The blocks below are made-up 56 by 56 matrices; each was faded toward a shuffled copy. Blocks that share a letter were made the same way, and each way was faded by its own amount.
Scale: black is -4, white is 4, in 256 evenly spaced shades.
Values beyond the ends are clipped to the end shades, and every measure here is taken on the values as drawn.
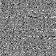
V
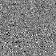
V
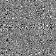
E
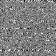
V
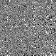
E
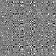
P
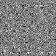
V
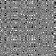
P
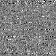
V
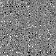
E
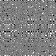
P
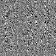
E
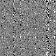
E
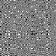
P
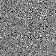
E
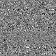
V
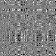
P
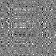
P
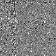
E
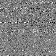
V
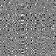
P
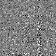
E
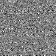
V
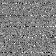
V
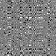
P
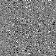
E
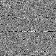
V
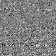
V
